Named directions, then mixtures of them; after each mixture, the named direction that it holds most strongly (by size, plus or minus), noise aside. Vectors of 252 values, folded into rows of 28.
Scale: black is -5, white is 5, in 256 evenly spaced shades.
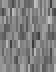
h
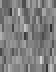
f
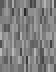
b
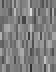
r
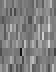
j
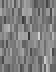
r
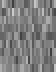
h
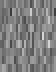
r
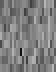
b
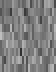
f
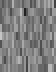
b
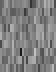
b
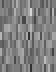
r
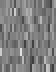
j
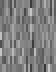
b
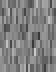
h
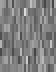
b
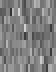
f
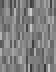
b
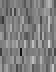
j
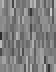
b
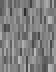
b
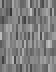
r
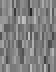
r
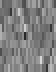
f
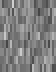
h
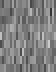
r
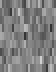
f
